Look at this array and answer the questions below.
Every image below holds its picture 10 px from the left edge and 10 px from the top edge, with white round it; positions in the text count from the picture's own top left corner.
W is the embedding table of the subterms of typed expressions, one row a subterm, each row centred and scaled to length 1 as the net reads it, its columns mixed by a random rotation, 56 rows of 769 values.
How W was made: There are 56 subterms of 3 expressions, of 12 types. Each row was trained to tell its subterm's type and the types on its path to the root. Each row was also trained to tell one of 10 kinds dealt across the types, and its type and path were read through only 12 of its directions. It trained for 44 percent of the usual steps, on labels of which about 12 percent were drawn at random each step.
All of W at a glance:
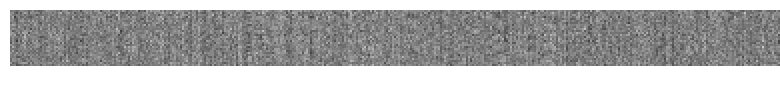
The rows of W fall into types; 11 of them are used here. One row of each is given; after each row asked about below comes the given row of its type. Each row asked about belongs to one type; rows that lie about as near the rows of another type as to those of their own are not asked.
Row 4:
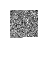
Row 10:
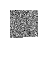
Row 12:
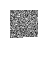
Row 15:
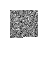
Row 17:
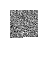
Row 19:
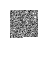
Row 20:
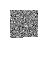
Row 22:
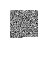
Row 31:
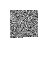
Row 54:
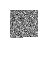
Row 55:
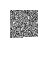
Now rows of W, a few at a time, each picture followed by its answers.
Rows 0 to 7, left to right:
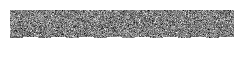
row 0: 12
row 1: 31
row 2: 10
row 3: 10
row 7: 31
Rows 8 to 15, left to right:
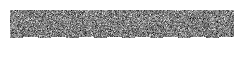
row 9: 12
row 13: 31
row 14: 22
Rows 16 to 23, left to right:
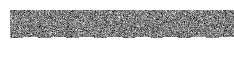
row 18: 17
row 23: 31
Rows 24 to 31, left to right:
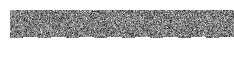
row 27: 4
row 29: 22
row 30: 31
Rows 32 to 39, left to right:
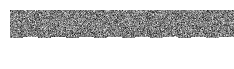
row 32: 10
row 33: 15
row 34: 12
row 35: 55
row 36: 22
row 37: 22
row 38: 22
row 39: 54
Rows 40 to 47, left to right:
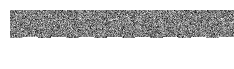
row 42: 4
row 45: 10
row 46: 55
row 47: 54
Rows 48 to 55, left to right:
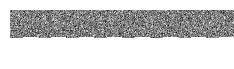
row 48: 12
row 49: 54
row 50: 12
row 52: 54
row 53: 20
